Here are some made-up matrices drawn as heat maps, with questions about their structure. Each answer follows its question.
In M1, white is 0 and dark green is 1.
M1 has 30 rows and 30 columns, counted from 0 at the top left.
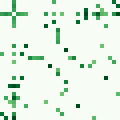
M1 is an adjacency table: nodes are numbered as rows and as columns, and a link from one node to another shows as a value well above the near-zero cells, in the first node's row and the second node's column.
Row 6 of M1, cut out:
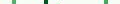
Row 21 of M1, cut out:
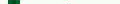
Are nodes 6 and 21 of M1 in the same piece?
yes
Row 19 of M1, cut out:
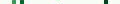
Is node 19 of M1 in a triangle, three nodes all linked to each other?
yes
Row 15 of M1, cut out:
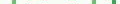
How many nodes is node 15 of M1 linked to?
3
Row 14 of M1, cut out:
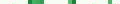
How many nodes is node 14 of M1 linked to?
7
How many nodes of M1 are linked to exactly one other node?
10
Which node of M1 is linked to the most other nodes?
node 3
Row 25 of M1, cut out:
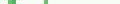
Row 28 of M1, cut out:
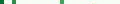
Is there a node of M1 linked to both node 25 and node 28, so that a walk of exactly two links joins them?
yes
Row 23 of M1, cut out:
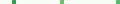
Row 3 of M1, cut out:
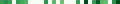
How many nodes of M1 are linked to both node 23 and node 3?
2
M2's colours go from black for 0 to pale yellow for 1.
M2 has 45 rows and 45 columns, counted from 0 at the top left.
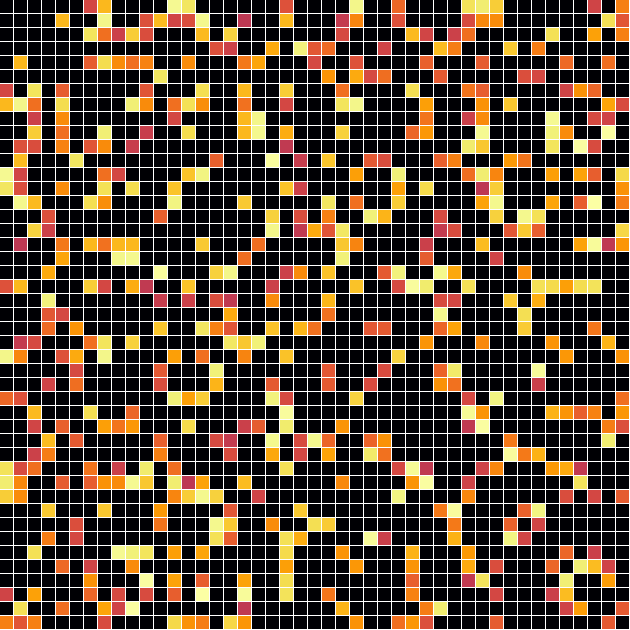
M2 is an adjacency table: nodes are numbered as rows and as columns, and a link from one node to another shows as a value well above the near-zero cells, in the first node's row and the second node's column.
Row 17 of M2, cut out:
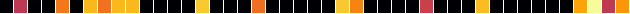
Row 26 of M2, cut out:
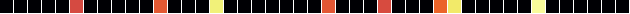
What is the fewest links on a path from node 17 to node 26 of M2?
3
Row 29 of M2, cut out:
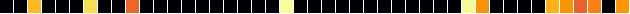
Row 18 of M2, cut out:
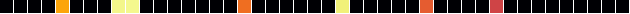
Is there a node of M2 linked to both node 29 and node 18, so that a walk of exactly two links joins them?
yes
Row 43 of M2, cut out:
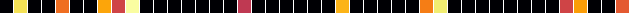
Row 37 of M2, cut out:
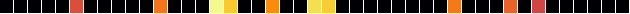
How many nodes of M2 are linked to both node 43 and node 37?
0
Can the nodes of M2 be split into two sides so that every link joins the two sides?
no
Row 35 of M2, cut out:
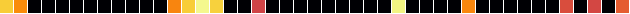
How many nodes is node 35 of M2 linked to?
12
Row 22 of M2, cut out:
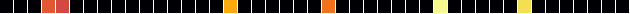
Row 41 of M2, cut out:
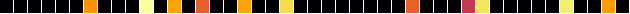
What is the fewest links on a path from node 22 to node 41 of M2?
3
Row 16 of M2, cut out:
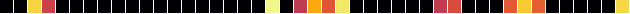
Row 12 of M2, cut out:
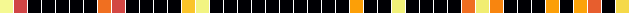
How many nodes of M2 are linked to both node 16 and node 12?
1
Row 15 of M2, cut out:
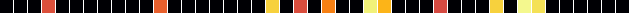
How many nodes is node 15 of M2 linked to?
11
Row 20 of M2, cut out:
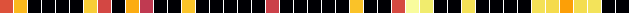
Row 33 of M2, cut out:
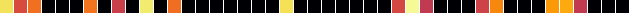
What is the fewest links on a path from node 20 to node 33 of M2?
1
